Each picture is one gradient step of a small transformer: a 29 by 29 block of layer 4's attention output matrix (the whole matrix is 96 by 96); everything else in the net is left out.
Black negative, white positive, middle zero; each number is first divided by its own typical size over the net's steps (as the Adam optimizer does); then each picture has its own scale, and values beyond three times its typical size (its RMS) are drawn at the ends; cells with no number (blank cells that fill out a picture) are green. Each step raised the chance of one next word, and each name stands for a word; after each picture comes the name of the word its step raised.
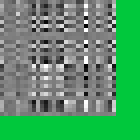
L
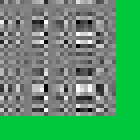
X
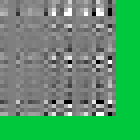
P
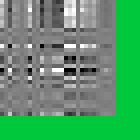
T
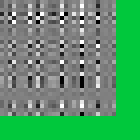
L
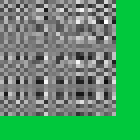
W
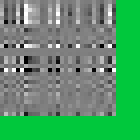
T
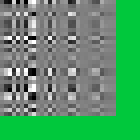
X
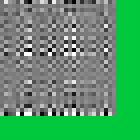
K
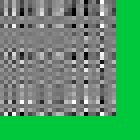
P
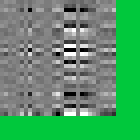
K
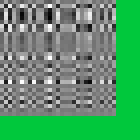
W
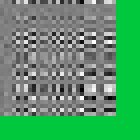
X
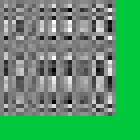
W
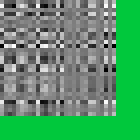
L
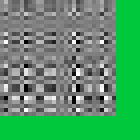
X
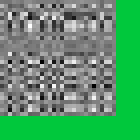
L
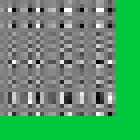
P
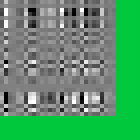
P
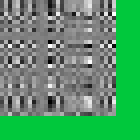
L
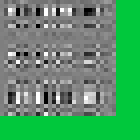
P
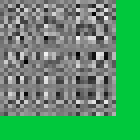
W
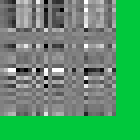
T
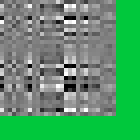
L
